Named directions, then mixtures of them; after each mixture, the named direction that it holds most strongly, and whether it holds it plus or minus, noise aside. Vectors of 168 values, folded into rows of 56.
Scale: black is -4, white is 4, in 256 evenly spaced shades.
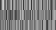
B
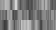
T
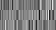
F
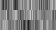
T, minus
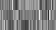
F, minus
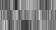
T, minus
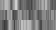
T, plus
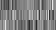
F, plus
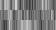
T, plus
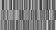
B, minus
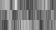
T, plus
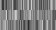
B, minus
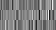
F, plus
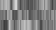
T, plus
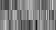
T, minus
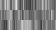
T, plus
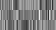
F, minus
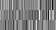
F, minus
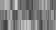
T, plus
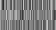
B, minus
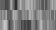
T, minus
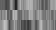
T, minus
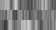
T, plus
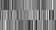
F, plus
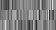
F, plus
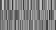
B, plus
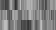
T, minus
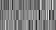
F, plus
